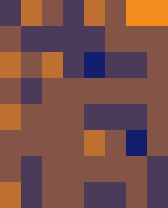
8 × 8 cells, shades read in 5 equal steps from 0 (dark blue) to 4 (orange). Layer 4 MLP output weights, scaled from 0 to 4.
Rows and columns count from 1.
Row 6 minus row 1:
1 -1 0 1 0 0 -4 -2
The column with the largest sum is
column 1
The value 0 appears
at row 3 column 5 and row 6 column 7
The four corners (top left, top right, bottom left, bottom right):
1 4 3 1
